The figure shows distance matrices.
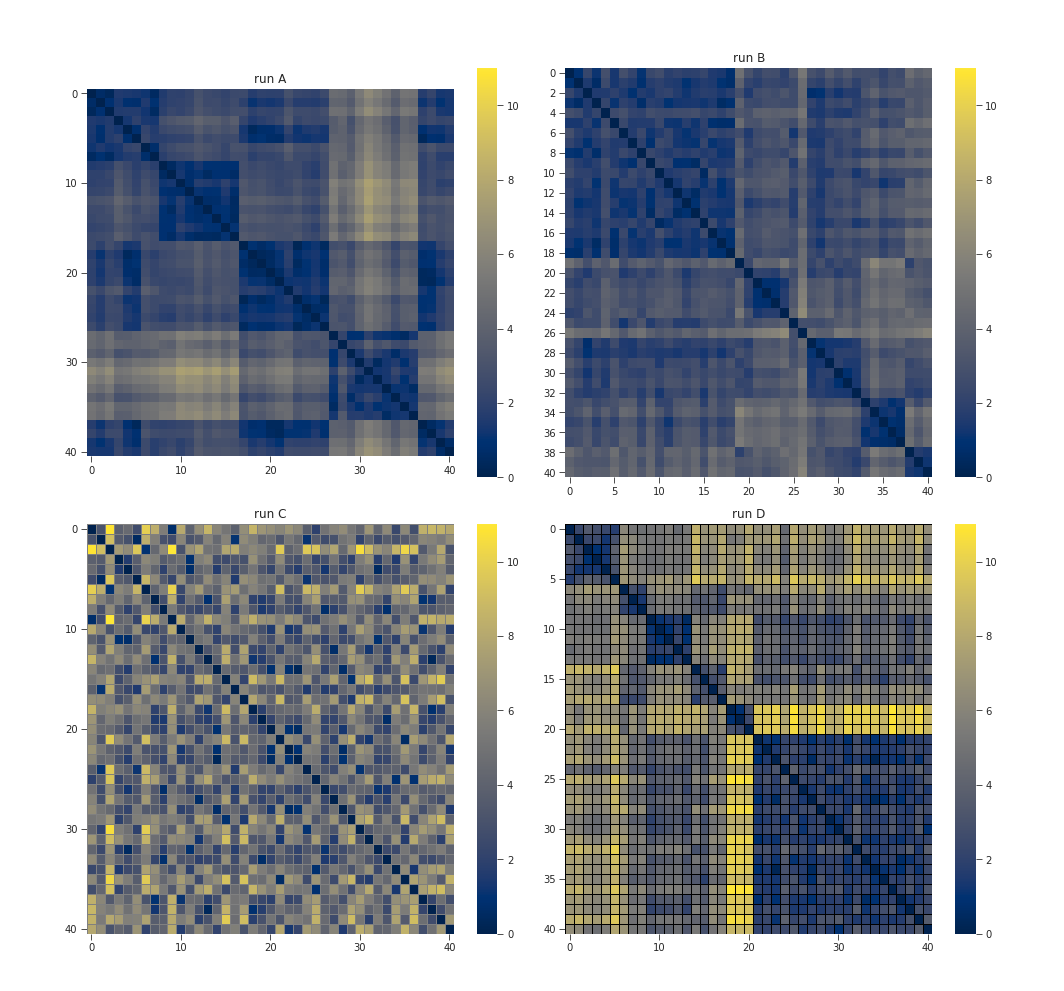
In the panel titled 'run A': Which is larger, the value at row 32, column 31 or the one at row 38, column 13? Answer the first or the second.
the second
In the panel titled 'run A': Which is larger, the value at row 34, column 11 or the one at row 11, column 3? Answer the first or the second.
the first
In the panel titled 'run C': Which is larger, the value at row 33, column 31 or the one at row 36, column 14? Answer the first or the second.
the second
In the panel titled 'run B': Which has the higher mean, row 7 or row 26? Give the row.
26
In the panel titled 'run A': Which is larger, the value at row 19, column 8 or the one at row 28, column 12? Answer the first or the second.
the second
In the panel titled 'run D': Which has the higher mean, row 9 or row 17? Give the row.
17
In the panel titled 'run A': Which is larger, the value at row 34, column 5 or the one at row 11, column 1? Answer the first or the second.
the first
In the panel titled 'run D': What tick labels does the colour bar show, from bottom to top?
0, 2, 4, 6, 8, 10
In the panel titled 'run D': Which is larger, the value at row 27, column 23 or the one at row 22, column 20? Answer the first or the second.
the second
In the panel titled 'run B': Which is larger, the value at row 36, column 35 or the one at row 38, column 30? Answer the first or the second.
the second
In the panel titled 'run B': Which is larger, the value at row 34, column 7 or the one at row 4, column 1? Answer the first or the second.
the first
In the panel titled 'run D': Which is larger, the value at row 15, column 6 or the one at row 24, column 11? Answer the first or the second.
the first
